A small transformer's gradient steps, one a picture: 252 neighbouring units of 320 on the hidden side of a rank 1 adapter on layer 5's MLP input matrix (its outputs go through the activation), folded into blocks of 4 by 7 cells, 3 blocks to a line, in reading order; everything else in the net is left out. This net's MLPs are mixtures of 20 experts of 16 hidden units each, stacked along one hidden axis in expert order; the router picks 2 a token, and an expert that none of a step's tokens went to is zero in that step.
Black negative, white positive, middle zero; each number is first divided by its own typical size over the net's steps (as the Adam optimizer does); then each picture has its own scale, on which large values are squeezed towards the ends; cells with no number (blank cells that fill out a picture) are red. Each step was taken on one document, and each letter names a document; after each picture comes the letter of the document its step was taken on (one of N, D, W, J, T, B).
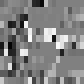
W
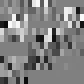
W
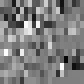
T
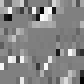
T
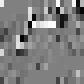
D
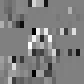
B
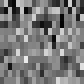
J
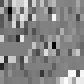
T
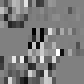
B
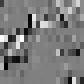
D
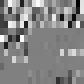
D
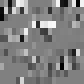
D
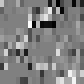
T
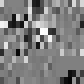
J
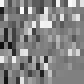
W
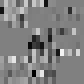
B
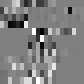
B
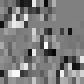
T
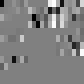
D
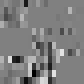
B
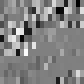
D
